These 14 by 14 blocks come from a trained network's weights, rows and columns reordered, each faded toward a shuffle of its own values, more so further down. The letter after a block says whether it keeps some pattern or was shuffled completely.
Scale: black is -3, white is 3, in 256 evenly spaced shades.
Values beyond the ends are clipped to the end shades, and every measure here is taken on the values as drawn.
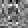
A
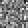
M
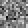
M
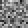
M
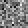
M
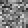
M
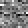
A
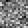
M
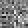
A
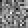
M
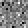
M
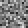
M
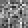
A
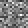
A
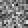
M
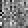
A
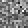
M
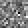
M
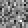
M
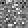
M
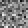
M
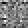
A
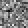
M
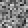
M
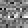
A
